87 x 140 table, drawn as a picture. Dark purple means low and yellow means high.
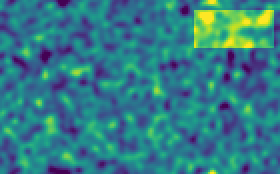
Odd patch: higher, in the top right. Grain: blotchy. Ninth with the highest average: top right. Mirror symmetry: none.
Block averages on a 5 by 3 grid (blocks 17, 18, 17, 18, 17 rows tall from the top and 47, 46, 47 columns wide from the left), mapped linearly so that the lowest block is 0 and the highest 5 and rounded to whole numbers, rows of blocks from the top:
0 0 5 | 0 1 2 | 1 1 0 | 1 1 1 | 1 1 1
